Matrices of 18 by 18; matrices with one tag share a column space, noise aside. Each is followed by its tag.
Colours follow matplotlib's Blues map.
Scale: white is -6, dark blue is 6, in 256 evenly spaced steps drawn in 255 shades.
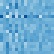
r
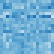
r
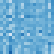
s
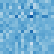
r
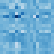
r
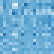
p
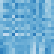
s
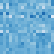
r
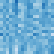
s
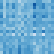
s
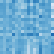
s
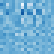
p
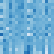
s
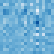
p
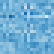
r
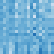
s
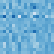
r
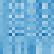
s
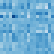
r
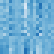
s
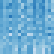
s
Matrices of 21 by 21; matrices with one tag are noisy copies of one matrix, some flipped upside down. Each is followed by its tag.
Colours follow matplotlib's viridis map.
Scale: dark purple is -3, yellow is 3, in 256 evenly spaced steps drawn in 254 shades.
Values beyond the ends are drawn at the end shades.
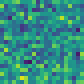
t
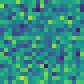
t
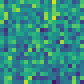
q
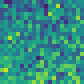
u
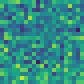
t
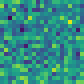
t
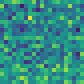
t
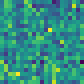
q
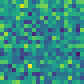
t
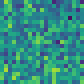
q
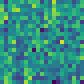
q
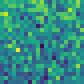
u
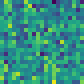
q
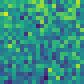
u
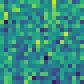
q
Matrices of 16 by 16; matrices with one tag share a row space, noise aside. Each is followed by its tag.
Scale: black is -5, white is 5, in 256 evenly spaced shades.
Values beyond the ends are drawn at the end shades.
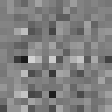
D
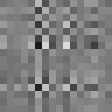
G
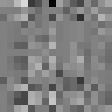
D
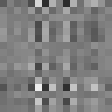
G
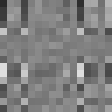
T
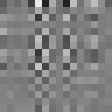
G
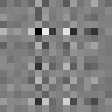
G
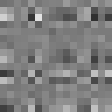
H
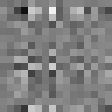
D
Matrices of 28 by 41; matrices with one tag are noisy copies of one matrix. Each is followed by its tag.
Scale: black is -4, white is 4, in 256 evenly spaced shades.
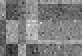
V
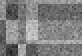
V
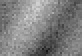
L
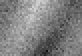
L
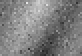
L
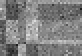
V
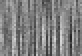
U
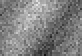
L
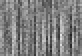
U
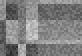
V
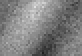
L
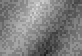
L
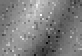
L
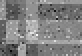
V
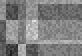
V
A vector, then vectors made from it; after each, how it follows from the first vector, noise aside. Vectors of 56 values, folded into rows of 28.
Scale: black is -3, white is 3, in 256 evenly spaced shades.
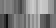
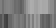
shrunk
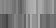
shrunk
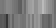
shrunk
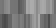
shrunk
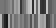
sign-scrambled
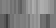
shrunk
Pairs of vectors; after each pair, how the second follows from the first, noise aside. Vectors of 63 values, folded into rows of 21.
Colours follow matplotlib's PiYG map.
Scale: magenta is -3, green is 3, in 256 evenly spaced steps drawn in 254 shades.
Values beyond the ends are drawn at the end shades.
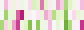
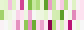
shuffled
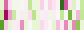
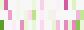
partly zeroed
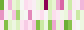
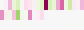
partly zeroed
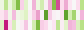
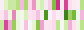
copied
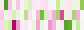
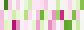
copied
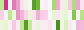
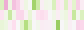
shrunk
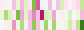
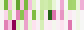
shuffled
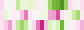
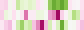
copied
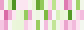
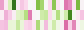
copied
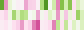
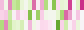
shuffled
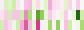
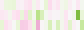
shrunk
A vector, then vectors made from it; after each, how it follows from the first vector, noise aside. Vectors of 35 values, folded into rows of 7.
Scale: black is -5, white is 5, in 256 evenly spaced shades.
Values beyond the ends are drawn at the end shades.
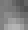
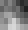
scaled up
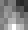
scaled up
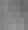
shrunk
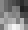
scaled up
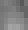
shrunk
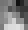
scaled up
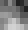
scaled up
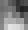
scaled up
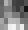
scaled up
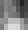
scaled up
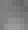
shrunk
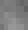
shrunk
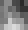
scaled up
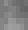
shrunk
